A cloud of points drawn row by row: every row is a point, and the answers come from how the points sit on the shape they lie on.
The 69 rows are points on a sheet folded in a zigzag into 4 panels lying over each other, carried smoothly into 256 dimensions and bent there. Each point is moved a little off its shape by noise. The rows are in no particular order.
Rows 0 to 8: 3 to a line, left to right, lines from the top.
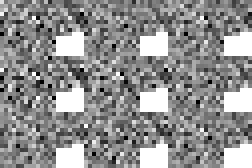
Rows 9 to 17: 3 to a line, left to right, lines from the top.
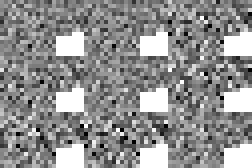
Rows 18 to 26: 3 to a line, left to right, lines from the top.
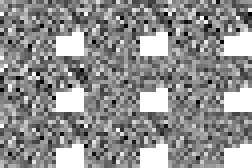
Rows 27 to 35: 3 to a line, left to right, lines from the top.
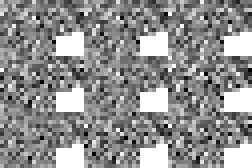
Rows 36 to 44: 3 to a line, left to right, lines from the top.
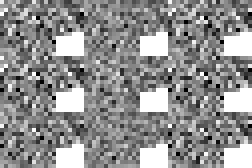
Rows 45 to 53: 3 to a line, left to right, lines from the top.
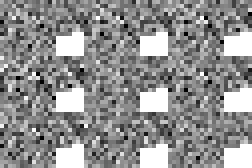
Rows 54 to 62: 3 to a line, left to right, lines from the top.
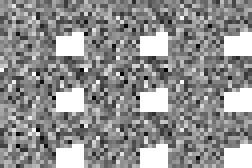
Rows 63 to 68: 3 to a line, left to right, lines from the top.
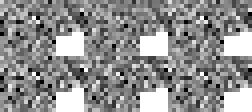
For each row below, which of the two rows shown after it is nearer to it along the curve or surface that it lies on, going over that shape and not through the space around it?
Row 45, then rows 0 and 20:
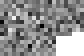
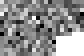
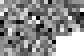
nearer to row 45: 0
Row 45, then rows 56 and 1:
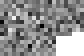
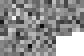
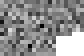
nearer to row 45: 56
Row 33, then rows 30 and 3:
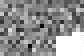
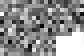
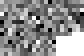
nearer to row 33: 30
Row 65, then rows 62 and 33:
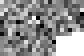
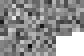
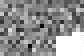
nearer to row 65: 62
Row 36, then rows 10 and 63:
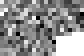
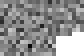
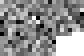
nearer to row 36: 63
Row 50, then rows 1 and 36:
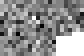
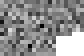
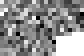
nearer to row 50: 36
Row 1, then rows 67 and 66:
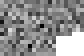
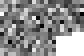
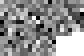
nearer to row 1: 67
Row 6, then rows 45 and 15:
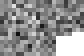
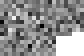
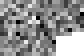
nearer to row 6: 45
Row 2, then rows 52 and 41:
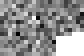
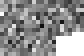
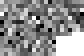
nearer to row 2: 41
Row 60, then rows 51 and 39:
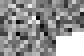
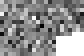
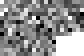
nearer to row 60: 39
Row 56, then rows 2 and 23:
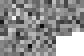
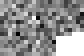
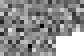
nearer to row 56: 2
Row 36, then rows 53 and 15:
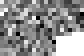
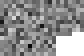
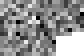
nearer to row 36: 15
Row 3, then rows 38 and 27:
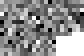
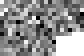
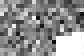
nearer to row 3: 38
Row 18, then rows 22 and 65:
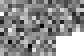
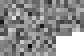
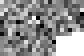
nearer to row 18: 22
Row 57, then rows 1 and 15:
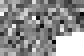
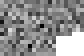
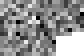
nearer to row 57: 1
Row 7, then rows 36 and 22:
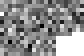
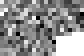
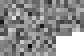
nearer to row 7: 22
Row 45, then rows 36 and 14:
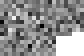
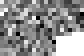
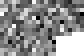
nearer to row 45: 36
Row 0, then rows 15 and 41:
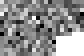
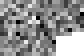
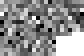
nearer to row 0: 41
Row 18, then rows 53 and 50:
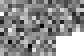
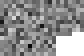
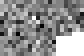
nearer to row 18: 53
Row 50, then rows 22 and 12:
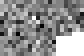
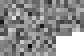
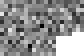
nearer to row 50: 22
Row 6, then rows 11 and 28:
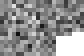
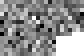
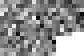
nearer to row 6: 11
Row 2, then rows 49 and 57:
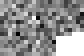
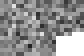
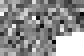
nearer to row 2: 49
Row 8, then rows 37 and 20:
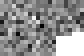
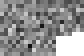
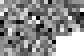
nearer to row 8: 20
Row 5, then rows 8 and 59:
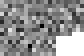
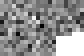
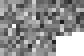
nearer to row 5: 59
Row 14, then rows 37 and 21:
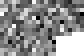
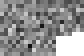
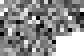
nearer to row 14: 37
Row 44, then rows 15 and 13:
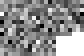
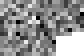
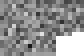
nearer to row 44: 13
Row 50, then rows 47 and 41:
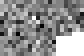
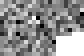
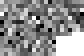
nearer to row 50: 41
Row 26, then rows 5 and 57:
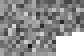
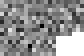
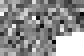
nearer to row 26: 5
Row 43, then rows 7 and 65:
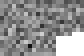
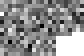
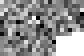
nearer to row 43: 7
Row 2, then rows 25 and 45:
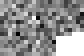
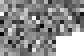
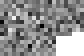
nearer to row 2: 45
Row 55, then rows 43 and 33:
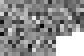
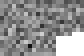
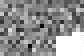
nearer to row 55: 33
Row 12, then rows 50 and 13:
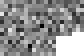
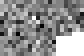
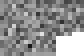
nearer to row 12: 13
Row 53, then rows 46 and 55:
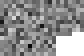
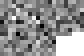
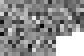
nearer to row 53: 55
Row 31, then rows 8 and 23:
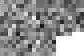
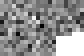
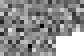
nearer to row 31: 8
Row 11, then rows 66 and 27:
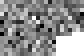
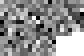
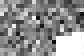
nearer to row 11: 66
